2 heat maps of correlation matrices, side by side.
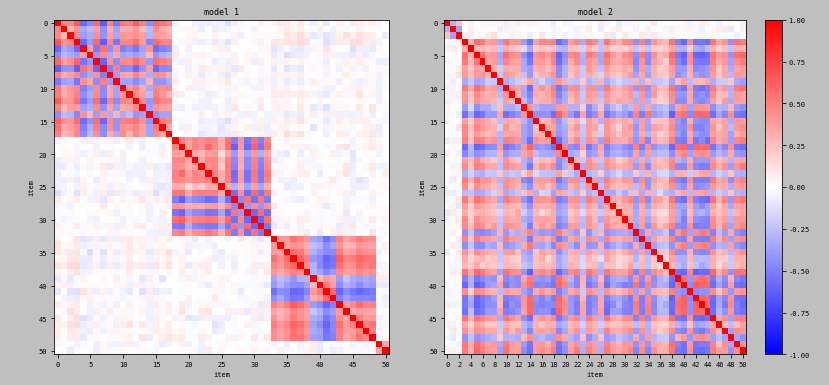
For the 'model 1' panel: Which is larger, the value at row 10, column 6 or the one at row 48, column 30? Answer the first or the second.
the first
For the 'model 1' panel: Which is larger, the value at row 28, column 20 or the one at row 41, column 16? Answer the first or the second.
the first
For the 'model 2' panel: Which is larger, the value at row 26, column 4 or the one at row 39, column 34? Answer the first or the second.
the second
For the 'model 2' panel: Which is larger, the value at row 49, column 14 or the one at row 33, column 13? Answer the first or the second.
the second
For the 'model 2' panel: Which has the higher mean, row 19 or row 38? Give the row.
38
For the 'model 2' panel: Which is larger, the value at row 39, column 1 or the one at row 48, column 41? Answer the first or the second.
the first
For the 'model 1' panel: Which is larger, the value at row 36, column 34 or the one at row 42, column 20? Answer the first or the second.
the first
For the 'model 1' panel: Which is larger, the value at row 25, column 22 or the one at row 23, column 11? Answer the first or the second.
the first
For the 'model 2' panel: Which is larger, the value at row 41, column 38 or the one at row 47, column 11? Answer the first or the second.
the first
